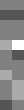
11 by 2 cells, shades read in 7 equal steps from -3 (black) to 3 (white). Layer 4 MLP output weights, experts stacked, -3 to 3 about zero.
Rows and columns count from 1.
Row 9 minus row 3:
0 1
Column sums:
0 3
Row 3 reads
0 0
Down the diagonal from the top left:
0 -1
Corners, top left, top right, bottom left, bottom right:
0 0 -1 0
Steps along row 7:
same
